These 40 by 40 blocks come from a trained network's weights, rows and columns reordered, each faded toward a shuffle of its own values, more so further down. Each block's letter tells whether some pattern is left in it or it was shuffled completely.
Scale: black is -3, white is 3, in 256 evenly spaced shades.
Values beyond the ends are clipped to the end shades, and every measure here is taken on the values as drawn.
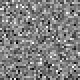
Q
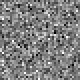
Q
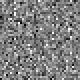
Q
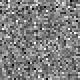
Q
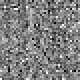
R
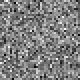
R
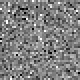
Q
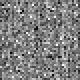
R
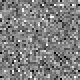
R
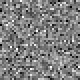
Q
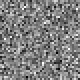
Q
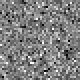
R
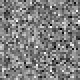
R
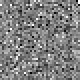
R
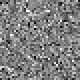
Q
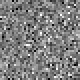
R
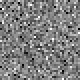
Q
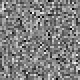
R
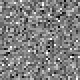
Q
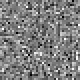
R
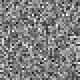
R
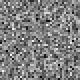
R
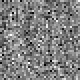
R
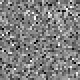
Q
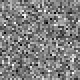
Q
